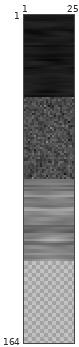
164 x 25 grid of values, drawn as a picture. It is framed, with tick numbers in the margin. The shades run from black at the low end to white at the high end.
The table splits into 4 rows of 1 panel. Panel 1,1: very low, streaked across, faint in contrast. Panel 2,1: low, fine-grained. Panel 3,1: middling, streaked across. Panel 4,1: high, checkered.
